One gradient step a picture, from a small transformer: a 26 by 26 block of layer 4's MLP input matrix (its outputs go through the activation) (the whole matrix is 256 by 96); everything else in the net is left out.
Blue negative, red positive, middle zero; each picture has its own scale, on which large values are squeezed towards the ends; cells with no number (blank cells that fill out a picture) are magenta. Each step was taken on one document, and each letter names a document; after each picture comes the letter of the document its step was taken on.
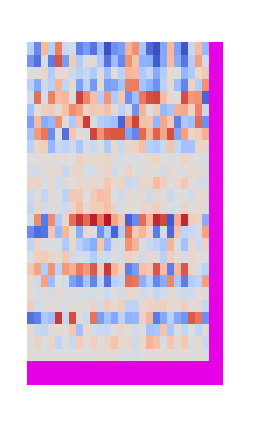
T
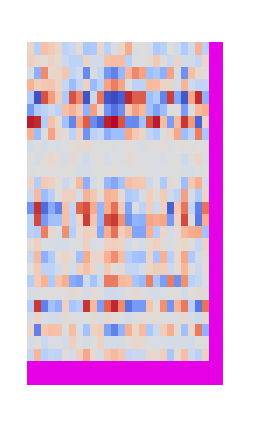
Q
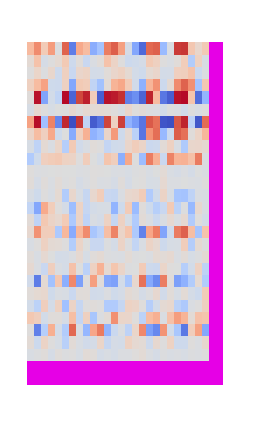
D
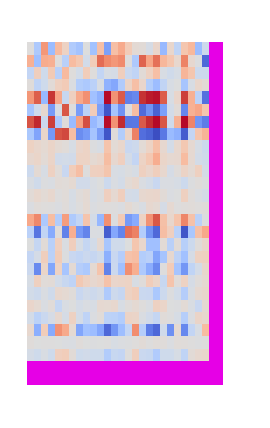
T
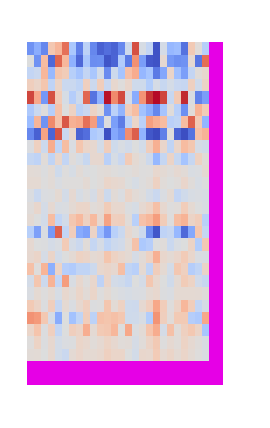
T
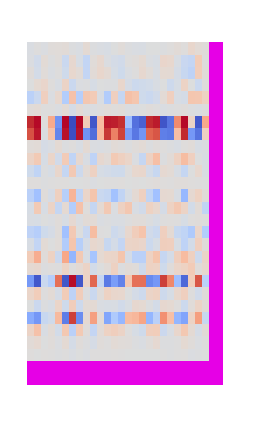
D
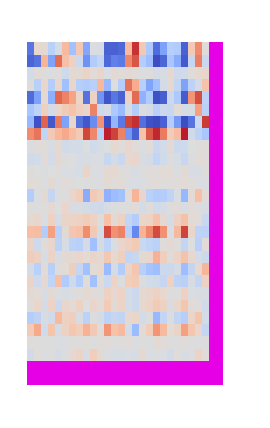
T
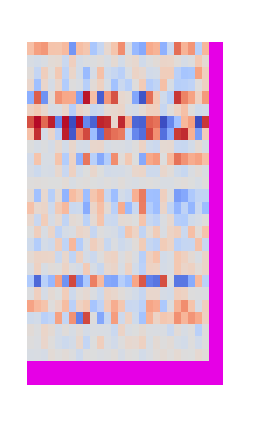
D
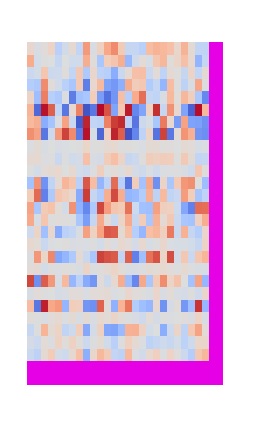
Q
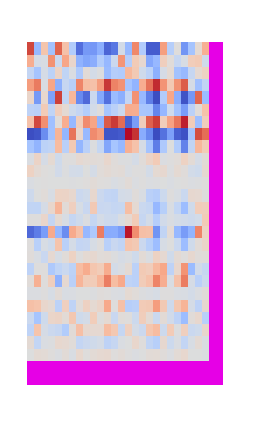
T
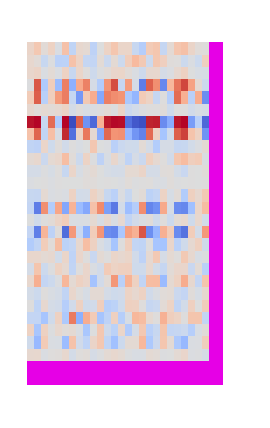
D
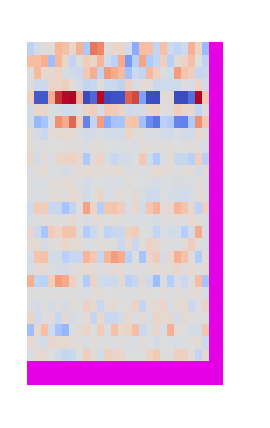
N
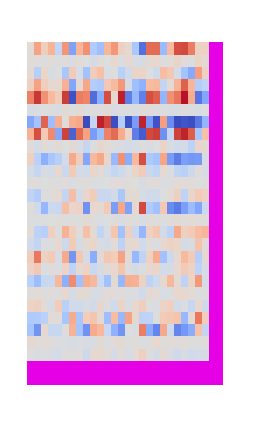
D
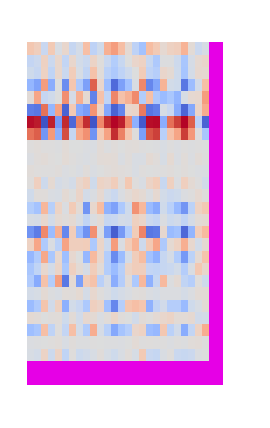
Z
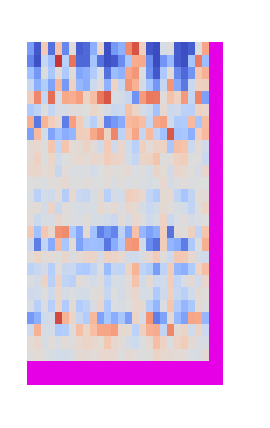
T
